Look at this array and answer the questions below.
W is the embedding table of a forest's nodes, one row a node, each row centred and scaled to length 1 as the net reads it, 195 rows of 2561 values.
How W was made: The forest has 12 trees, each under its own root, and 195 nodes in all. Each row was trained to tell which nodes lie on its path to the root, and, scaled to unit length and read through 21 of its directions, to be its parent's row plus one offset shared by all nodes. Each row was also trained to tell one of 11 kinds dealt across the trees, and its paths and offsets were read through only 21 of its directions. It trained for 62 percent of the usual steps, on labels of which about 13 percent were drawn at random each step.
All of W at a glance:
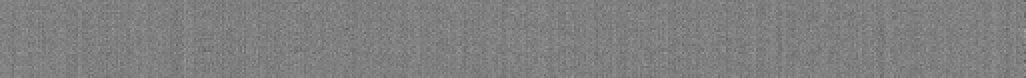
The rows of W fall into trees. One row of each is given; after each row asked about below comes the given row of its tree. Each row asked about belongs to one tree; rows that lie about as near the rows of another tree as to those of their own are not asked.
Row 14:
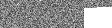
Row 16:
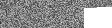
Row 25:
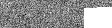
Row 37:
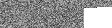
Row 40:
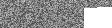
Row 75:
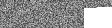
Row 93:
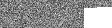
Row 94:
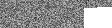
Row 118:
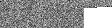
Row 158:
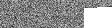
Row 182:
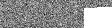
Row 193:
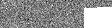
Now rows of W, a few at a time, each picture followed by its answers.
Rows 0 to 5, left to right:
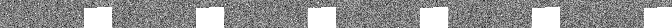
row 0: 118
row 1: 158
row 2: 193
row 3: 193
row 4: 182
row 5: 182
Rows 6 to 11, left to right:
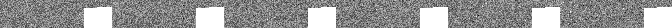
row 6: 16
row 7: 182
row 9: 158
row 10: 118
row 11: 182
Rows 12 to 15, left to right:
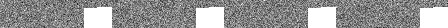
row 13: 94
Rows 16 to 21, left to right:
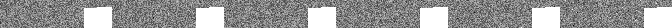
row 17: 118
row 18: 94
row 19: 14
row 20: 14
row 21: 118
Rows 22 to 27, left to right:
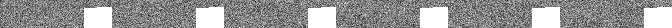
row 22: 93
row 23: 16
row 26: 37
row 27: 118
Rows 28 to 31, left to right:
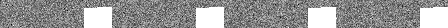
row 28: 193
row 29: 193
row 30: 158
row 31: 158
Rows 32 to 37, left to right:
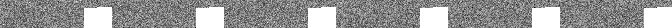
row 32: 158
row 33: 93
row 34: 94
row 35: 182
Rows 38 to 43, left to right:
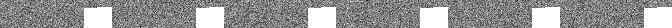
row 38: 40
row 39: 93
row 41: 193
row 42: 118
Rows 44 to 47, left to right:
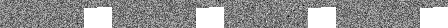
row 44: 158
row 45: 93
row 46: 182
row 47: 94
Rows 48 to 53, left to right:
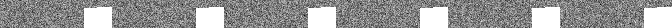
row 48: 14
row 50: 37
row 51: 25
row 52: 37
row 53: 182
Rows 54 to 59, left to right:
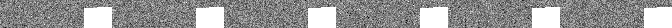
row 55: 182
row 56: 75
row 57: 193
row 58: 118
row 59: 25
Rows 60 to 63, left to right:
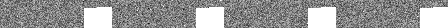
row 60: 75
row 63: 93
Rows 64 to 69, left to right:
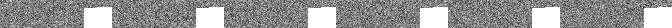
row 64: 193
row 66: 14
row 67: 158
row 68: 75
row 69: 118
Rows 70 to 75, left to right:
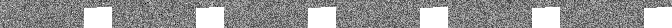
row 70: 182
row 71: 93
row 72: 182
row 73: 182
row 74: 14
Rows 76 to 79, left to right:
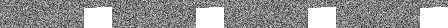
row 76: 14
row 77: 118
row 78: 14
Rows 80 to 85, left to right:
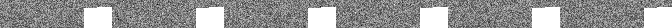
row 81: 75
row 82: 182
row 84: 182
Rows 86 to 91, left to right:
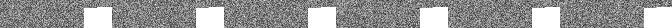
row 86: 118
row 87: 75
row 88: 14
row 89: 25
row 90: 14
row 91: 182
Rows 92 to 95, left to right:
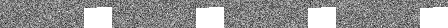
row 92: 158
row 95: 193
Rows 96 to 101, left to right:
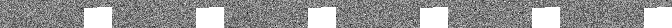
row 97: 158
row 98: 158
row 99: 158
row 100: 193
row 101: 158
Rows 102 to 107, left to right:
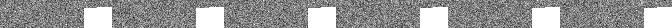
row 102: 75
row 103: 94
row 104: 75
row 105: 37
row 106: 14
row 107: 118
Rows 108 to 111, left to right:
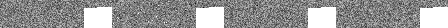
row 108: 94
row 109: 193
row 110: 75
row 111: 193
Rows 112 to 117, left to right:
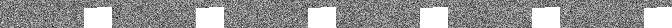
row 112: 193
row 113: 37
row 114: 118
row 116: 25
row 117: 75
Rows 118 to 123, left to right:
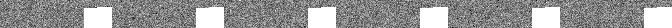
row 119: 158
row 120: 94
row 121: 93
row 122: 93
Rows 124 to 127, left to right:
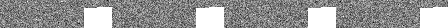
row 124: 158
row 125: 158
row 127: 158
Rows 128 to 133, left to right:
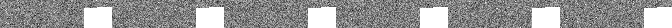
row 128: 40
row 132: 182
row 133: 158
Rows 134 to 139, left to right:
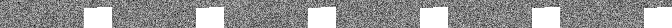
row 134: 182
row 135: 118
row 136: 182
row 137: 193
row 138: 14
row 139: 93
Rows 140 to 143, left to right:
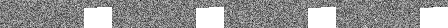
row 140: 158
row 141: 14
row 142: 75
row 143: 94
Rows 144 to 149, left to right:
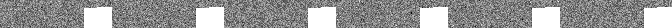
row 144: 40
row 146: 14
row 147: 193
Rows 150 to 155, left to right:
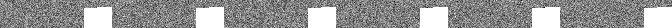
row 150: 40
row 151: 193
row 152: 14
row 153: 118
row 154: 158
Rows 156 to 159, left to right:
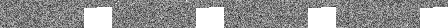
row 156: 14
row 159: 25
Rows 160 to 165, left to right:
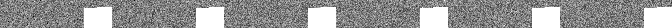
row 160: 37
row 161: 118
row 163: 118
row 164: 14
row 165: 182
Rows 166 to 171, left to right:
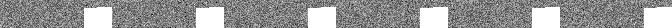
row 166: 14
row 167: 193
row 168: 16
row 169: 193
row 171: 37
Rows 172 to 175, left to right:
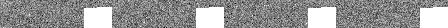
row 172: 25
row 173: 25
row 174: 118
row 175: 93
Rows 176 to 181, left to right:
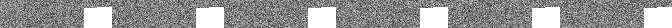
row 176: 182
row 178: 193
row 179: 118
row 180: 193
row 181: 16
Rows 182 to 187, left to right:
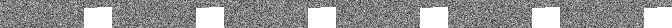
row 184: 75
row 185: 93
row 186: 14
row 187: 93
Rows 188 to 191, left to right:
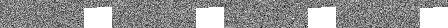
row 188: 16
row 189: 25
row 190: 16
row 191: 25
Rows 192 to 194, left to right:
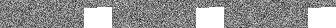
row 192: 14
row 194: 93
